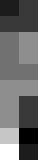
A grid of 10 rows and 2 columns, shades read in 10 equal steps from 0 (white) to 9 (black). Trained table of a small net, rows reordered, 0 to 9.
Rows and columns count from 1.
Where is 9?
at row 9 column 2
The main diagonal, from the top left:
8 7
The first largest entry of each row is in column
1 1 1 1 1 1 2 2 2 2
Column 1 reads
8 7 5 5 5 4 4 4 2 0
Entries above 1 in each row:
2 2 2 2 2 2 2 2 2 1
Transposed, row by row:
8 7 5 5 5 4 4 4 2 0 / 7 7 4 4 5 4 7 7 9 8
